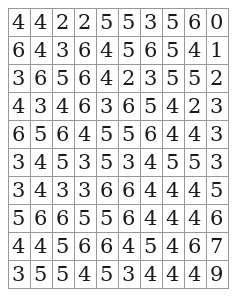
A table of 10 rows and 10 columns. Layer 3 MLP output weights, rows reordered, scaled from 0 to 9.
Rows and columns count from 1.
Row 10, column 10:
9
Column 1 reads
4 6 3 4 6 3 3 5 4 3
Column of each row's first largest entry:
9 1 2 4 1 3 5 2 10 10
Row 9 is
4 4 5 6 6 4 5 4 6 7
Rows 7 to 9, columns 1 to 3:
3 4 3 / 5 6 6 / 4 4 5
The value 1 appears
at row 2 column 10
